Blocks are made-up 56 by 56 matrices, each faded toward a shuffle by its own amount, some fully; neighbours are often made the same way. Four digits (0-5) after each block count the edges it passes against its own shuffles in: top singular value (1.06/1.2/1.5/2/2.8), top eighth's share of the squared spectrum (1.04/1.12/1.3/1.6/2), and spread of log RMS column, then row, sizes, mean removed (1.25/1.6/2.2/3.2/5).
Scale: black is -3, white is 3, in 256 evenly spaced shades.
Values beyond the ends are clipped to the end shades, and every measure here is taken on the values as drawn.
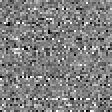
2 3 0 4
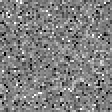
1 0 0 0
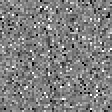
1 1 0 0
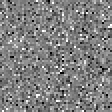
1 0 1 0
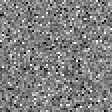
0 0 0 0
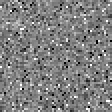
0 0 0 0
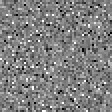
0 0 0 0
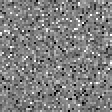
0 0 0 0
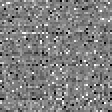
3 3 1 2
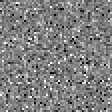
2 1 0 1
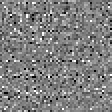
4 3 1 2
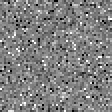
2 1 0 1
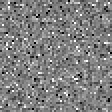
1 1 0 0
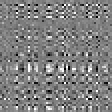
5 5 4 4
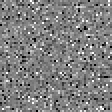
2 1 0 0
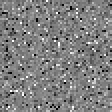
2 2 0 0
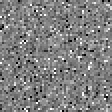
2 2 1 0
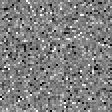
1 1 0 0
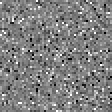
1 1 0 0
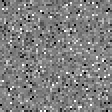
1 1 0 0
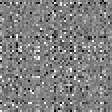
4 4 2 2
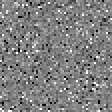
1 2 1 0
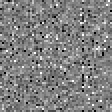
3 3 1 1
